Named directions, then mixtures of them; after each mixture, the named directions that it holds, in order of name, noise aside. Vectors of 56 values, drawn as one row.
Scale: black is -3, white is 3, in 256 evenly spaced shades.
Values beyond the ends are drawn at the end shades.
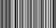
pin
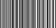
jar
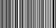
jar, pin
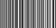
jar, pin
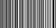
jar, pin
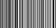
jar, pin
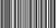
jar, pin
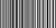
jar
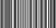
jar, pin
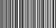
jar, pin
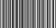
jar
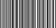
jar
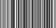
pin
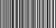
jar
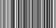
pin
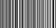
jar, pin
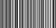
jar, pin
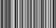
pin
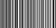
jar, pin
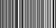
jar, pin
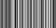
pin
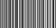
jar, pin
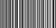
jar, pin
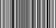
jar, pin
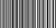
jar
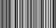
pin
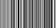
jar, pin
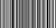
jar, pin
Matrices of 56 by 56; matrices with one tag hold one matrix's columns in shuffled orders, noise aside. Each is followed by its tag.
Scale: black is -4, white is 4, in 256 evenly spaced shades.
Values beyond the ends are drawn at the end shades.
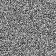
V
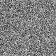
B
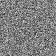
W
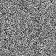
W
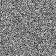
W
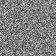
V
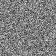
V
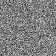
B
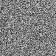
W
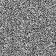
W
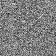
W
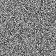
W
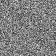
W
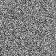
V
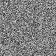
W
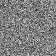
B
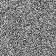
W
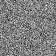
V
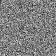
B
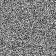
V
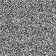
B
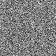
W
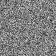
V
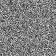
B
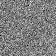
V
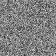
B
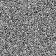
W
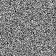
W
